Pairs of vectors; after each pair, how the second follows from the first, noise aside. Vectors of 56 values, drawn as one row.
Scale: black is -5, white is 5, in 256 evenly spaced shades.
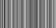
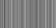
shrunk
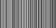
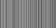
shrunk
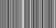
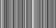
reversed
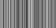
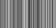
reversed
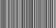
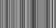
sign-scrambled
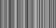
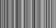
wrapped around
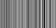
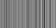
shrunk
